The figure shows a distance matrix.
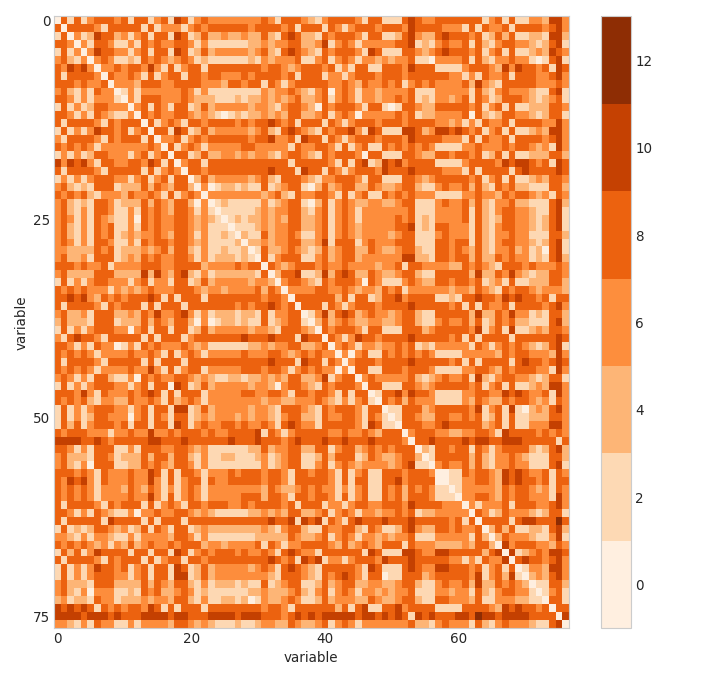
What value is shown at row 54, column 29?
4
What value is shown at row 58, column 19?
6
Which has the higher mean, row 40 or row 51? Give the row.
40
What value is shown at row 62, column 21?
4
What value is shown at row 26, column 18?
8
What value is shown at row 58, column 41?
6
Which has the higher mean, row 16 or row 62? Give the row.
16
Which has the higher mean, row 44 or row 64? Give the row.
44
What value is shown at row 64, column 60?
8
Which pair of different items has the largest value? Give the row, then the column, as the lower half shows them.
75, 63
